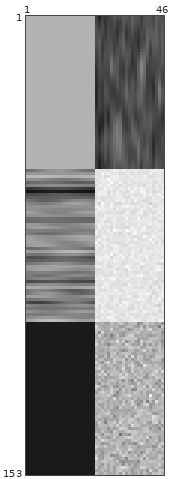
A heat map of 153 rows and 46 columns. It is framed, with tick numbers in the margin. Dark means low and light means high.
It is made of 3 by 2 panels. Panel 1,1: high, flat. Panel 1,2: low, streaked downward. Panel 2,1: middling, streaked across, strong in contrast. Panel 2,2: very high, fine-grained, faint in contrast. Panel 3,1: very low, flat. Panel 3,2: high, fine-grained.
